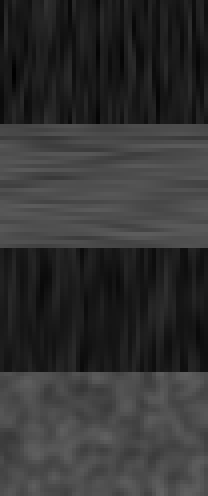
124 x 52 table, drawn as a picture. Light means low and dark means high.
The table splits into 4 rows of 1 panel. Panel 1,1: very high, streaked downward, faint in contrast. Panel 2,1: high, streaked across, faint in contrast. Panel 3,1: very high, streaked downward, faint in contrast. Panel 4,1: high, blotchy, faint in contrast.
